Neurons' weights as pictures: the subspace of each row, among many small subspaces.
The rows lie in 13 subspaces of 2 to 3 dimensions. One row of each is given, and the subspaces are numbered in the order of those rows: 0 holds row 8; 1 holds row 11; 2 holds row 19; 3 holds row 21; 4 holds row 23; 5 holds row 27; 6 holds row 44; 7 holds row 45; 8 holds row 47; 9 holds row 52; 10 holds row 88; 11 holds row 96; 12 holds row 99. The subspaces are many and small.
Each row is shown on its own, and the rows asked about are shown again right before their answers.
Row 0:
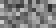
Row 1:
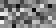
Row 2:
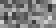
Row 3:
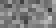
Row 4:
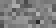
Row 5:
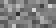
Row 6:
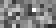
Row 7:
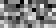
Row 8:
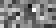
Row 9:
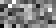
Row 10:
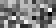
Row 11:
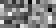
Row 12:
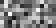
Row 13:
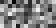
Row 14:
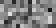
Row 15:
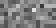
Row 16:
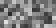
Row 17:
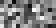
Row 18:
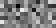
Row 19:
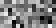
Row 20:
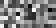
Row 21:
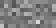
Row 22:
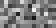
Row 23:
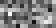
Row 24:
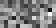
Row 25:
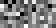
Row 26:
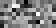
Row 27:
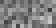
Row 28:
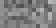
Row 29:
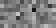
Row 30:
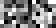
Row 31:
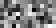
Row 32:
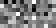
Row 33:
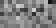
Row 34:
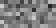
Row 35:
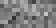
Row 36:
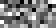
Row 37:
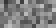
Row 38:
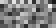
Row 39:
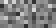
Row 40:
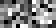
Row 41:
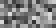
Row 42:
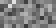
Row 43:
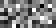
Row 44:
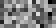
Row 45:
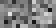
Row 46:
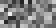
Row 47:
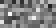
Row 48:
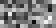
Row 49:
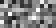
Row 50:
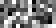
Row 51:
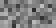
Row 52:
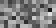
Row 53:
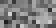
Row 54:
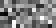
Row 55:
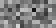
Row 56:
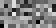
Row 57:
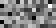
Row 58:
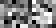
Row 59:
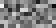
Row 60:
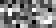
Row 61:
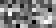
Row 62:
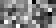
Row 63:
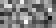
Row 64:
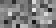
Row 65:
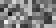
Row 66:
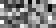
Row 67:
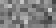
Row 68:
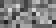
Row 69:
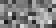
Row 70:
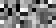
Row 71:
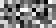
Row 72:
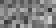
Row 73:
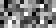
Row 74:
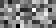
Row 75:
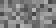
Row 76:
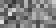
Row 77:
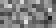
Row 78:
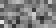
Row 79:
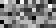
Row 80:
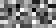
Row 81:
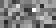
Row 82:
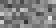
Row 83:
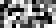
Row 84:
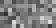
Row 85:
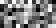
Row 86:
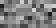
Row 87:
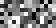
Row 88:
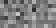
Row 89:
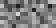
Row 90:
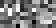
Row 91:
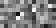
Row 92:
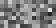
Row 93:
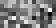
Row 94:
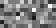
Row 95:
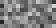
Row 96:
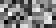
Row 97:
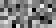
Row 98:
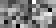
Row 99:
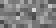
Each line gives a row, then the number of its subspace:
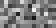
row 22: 10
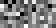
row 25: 10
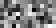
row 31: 12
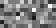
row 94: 12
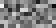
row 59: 3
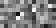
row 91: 0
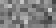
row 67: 2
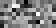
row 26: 3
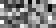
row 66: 1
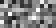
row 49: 8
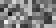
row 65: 11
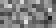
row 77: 2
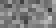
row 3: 2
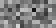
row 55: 6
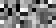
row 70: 4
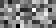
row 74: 6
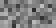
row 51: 5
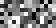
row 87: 8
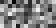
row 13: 0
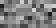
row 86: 11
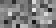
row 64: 7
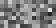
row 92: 9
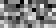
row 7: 11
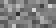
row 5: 1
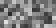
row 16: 11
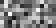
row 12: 8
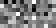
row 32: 10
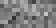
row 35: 10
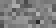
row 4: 3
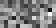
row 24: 9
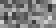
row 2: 4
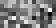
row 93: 9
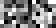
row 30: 6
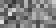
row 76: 11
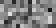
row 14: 1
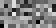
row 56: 3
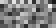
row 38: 0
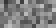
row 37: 8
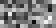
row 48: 4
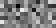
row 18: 7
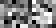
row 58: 7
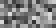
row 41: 7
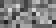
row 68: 3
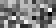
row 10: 9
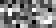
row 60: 4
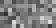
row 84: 2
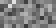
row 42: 10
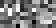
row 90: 4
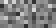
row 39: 10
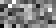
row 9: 10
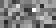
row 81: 11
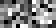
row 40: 7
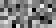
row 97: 5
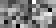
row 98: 6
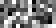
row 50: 1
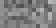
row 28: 9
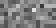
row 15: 11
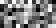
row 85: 0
